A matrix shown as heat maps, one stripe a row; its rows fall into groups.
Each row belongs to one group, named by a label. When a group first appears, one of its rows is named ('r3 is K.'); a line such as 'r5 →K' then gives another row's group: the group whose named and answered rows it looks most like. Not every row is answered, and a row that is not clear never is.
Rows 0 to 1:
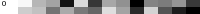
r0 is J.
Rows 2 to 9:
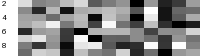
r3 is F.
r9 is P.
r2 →J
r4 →J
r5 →J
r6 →P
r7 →J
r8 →F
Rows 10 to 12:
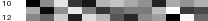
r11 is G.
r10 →P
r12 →F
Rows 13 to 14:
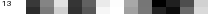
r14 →P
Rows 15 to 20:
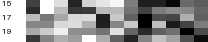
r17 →J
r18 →J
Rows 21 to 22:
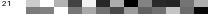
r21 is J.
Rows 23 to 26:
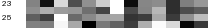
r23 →F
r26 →G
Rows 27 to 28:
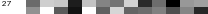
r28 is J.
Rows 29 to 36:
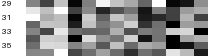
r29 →F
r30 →J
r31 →J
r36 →G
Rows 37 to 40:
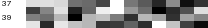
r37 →J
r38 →P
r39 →F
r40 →G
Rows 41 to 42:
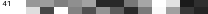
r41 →G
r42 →G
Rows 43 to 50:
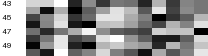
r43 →J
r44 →F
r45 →P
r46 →P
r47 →G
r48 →P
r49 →P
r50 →F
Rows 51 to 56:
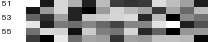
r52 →P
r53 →F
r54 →G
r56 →G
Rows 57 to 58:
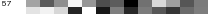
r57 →G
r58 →J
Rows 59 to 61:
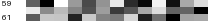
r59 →F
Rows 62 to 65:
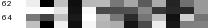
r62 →F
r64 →F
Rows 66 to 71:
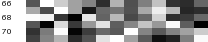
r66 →J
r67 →G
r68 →J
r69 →G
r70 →P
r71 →P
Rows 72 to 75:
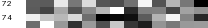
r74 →G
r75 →J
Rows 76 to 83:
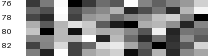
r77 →F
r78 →G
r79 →G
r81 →J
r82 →P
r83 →F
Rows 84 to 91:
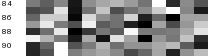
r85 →G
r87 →J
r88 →P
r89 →J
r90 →G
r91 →F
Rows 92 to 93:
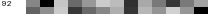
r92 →F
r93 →G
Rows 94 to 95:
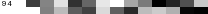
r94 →P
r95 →G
